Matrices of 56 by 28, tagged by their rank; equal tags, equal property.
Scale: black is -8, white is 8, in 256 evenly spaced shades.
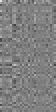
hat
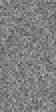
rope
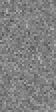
rope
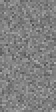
rope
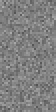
rope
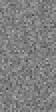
rope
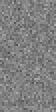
rope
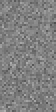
rope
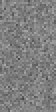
rope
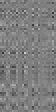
hat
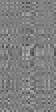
hat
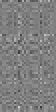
hat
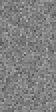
rope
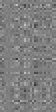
hat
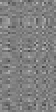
hat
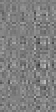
hat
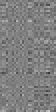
hat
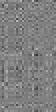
hat
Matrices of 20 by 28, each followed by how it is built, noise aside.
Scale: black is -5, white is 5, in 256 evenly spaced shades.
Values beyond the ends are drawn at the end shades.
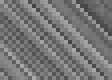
Toeplitz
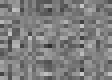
low rank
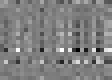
low rank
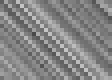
Toeplitz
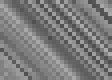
Toeplitz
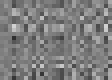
low rank
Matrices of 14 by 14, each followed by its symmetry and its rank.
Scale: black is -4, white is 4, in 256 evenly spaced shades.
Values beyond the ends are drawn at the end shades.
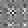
symmetric, rank two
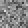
neither, full rank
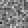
neither, full rank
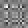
symmetric, rank two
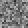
neither, full rank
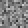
neither, full rank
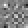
symmetric, rank two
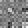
symmetric, rank two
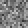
neither, full rank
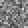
neither, full rank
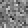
neither, full rank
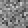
neither, full rank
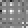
symmetric, rank two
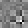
symmetric, rank two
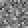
neither, full rank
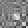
symmetric, rank two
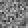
neither, full rank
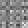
symmetric, rank two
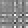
symmetric, rank two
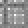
symmetric, rank two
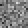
neither, full rank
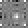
symmetric, rank two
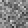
neither, full rank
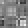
symmetric, rank two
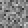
neither, full rank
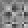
symmetric, rank two
